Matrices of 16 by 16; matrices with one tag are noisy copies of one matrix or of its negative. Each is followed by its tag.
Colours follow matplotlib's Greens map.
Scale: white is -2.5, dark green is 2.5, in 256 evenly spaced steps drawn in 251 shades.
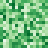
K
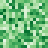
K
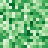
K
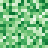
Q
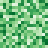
Q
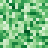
K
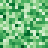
K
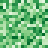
Q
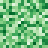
Q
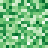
Q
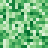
K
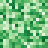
K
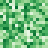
K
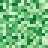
Q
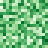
Q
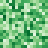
K
